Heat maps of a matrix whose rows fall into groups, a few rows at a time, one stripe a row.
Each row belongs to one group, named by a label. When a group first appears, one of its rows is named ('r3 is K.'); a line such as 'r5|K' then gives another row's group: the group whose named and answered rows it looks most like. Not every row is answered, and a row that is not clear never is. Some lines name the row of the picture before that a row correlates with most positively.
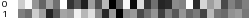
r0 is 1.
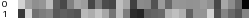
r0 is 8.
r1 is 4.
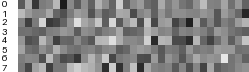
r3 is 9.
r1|8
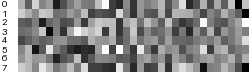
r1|8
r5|1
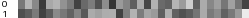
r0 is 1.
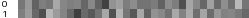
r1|1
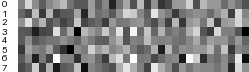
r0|1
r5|4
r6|9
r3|9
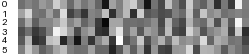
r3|9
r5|1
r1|1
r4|1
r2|9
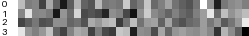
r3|8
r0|8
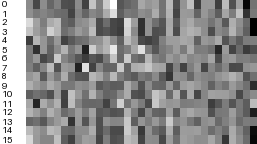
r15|8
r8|4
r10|9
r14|8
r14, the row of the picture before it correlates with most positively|3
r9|8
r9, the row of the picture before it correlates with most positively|3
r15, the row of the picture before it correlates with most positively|3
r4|4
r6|1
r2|8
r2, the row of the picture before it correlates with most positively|3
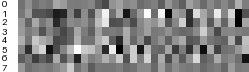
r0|9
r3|8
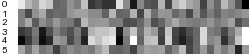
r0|8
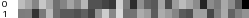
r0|8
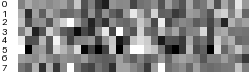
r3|1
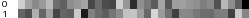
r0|8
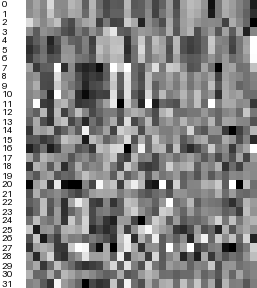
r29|1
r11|1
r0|8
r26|9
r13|1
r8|1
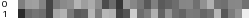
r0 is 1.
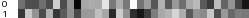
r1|4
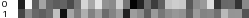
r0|4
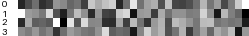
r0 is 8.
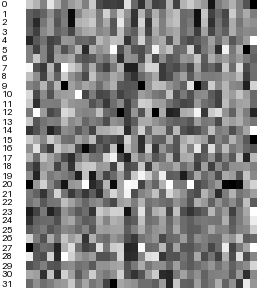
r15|8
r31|9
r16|1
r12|1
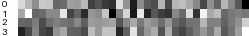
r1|1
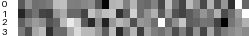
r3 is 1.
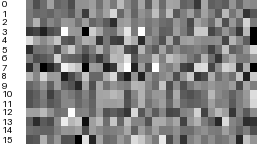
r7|9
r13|9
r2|9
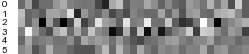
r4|4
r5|1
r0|9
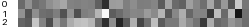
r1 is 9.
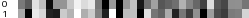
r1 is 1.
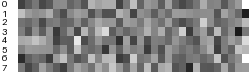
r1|8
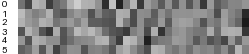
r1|8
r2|8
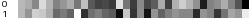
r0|8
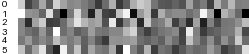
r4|9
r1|8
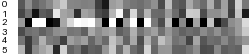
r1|9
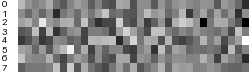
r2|8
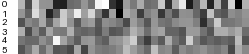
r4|9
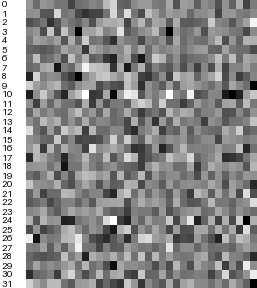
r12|4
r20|8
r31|8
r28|9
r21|9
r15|1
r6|9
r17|4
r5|9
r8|4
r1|1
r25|9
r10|4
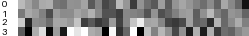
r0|8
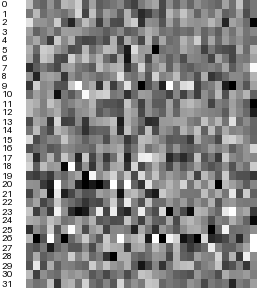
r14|1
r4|1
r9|4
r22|1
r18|1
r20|1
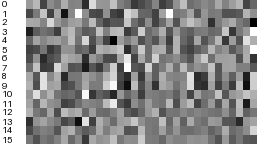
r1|4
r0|4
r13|4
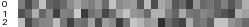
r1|4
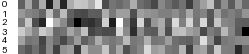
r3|8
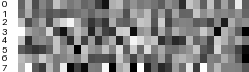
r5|9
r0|9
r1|9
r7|1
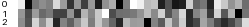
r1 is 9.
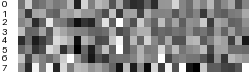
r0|4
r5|1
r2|1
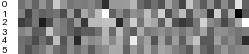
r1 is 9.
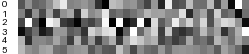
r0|9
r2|1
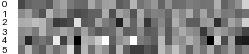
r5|4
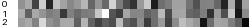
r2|8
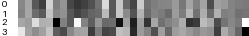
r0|1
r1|1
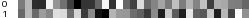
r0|1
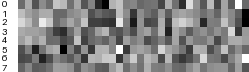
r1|8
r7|9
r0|9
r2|8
